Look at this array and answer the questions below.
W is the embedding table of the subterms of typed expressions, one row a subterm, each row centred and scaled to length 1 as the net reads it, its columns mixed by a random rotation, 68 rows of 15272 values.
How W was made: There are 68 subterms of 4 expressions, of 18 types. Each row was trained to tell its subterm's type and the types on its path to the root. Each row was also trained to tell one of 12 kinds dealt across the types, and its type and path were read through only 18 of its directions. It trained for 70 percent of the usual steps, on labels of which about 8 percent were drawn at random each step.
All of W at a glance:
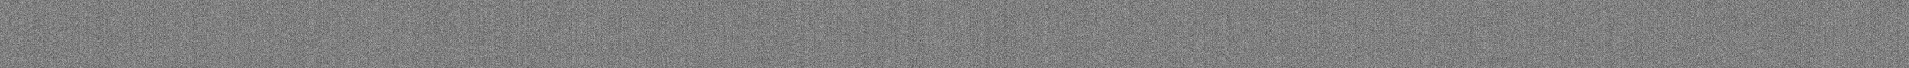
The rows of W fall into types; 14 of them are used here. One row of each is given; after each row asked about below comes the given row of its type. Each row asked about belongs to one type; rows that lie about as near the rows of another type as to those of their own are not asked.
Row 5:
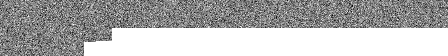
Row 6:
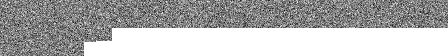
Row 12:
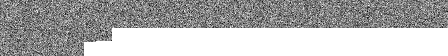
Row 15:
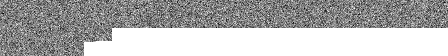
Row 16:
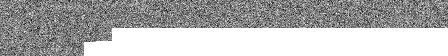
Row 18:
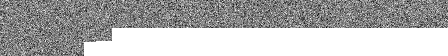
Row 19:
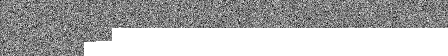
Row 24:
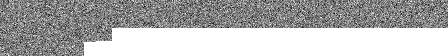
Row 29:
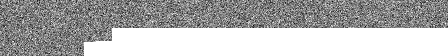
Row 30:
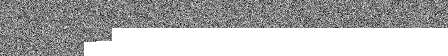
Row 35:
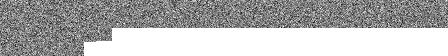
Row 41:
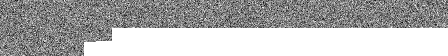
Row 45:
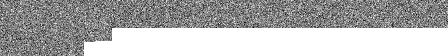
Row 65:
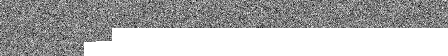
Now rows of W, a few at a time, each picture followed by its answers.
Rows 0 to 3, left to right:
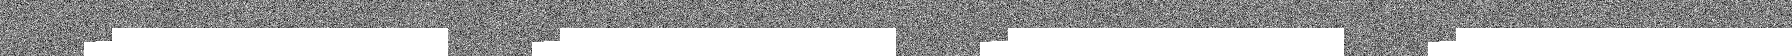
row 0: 16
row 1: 5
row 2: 19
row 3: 15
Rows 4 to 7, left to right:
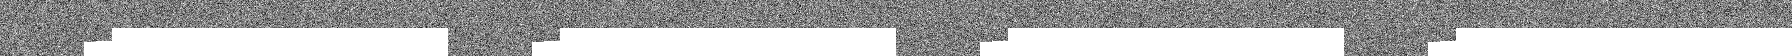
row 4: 15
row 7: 6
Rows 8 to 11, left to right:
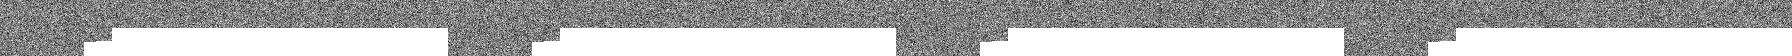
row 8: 30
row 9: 24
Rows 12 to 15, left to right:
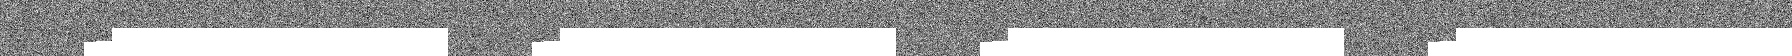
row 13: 65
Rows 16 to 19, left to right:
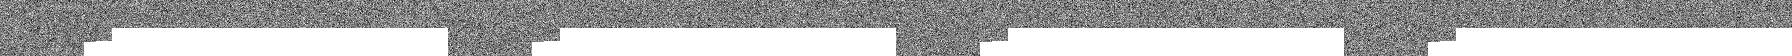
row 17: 24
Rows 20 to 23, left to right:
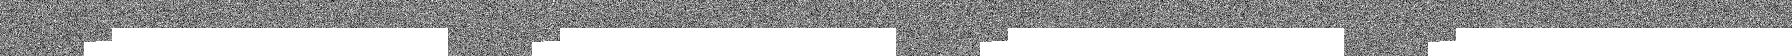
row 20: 24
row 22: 5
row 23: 5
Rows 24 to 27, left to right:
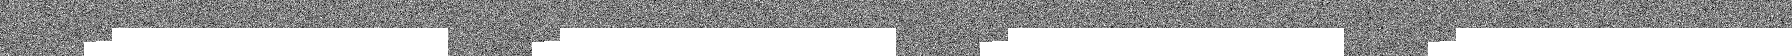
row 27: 16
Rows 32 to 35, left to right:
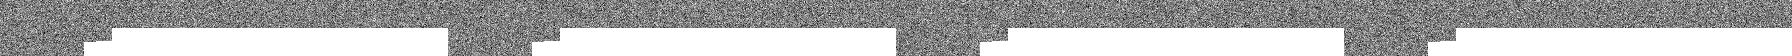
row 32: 6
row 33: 12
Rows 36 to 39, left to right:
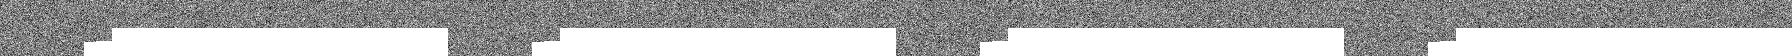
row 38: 16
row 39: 65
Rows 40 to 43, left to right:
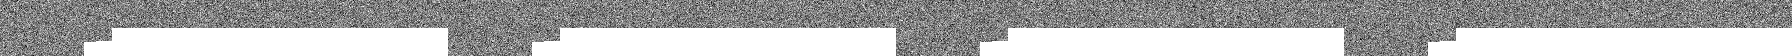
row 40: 41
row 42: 16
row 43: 45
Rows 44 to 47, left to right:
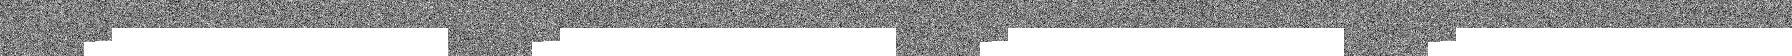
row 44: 12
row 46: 65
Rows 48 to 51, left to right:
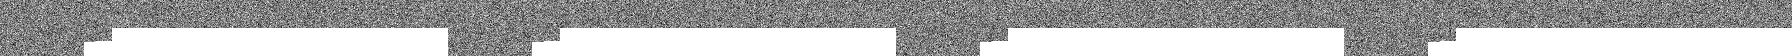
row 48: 15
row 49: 24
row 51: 12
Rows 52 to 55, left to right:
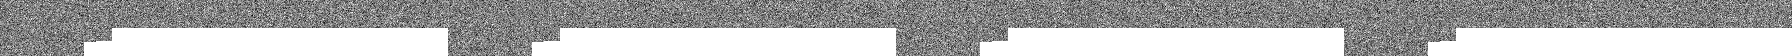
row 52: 6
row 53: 65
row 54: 41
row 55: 16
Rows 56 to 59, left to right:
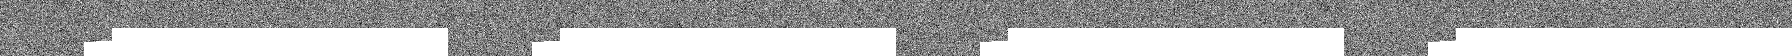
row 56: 15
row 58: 5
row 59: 19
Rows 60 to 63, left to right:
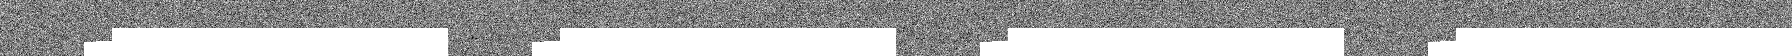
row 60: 65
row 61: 6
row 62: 5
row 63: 19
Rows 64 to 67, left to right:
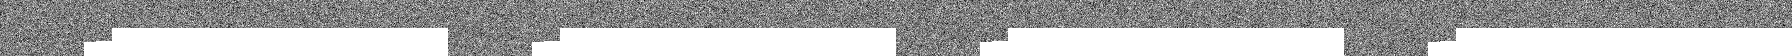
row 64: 6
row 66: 35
